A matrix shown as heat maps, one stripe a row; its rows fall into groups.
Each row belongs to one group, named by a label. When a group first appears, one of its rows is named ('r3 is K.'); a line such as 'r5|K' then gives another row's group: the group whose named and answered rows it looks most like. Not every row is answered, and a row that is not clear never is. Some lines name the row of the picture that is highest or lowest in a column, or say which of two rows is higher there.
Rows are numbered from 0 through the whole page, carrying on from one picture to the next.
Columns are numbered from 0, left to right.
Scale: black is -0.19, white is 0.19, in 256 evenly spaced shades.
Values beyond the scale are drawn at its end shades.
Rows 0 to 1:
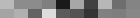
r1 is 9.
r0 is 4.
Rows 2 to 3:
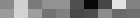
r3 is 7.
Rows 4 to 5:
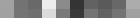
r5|9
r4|9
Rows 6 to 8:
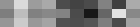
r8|7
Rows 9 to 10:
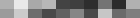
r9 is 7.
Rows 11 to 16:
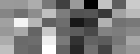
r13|7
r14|9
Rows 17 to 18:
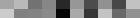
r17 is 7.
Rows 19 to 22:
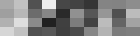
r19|9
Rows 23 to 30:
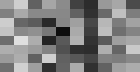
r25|4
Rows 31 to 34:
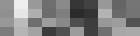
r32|7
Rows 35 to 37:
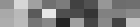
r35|7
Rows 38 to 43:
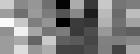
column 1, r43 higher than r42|Yes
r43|7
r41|7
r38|4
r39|4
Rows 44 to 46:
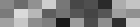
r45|7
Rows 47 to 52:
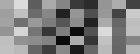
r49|4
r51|4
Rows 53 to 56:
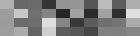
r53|4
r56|9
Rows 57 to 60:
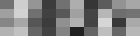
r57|7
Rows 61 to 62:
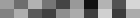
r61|4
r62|4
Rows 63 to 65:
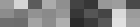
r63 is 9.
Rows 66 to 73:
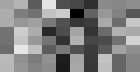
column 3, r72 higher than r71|Yes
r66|9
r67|9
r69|7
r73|4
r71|7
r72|4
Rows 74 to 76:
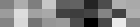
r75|7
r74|9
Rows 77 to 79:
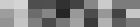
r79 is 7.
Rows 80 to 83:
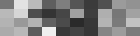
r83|9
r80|7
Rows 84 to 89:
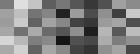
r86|9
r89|9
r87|4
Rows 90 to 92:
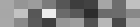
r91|9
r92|4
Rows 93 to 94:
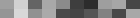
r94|7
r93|9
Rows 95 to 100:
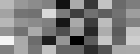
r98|4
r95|4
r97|4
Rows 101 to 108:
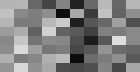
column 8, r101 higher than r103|No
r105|9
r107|9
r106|7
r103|9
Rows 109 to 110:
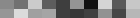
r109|4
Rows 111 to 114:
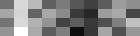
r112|9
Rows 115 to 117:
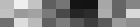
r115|7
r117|7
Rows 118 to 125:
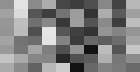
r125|9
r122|9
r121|9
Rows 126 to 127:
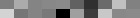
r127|4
